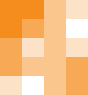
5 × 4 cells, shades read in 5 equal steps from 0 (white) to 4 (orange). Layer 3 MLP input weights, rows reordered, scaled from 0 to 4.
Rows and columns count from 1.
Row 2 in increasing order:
0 2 3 4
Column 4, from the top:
1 0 1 3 3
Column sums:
15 10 10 8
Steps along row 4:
down same up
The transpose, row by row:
4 4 3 3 1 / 4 3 1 2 0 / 2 2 2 2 2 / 1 0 1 3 3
